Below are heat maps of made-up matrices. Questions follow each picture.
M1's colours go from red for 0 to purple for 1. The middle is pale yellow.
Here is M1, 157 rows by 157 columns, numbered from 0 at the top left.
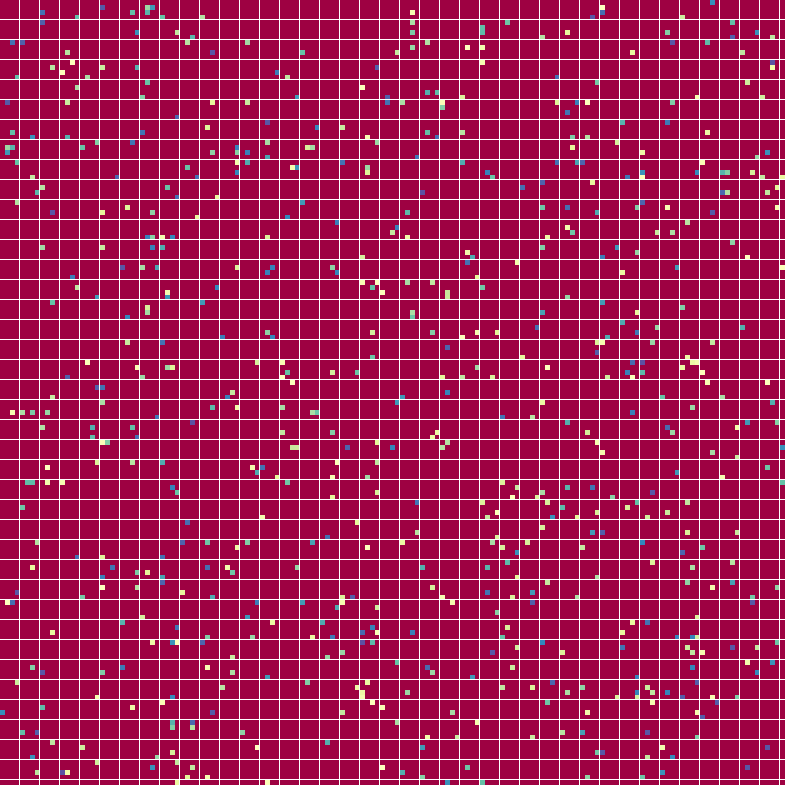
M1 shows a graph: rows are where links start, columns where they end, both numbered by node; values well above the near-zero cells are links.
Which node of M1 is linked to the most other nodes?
node 20
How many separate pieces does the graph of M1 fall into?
2
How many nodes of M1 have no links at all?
1
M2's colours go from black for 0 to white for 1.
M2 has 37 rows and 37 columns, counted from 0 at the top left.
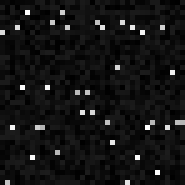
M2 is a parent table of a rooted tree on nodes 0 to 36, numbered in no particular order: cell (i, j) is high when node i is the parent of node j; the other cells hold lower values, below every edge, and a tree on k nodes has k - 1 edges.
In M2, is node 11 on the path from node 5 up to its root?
no
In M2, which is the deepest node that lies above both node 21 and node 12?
24
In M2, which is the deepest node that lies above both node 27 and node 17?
31
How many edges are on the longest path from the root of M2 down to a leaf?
15
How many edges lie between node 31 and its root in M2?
2
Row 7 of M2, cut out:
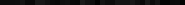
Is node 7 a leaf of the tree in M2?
yes
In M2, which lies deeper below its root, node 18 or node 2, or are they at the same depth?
node 2
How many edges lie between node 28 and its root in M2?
4
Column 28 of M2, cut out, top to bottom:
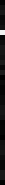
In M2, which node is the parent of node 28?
6
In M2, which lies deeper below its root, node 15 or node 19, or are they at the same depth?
node 19
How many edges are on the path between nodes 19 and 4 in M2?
1
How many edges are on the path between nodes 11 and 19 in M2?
4
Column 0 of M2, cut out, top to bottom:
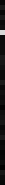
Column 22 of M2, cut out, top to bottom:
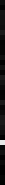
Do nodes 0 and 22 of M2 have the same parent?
no
